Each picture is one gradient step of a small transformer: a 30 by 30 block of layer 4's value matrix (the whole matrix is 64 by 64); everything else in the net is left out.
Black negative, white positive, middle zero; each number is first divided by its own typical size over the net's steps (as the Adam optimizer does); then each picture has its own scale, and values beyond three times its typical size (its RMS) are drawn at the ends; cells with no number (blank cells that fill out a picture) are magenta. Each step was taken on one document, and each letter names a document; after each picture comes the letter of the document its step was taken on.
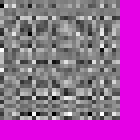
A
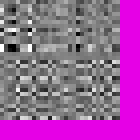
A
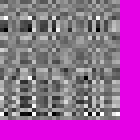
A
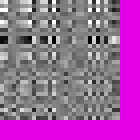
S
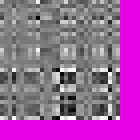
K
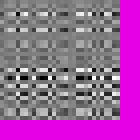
S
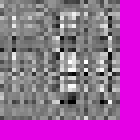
K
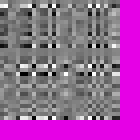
A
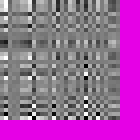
A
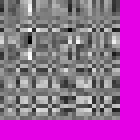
S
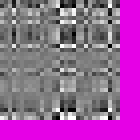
K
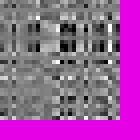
K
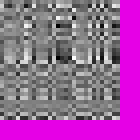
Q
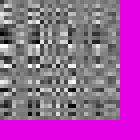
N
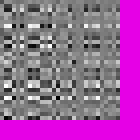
N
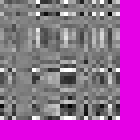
K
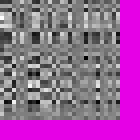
N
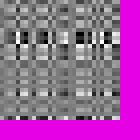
Q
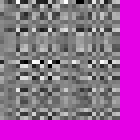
A
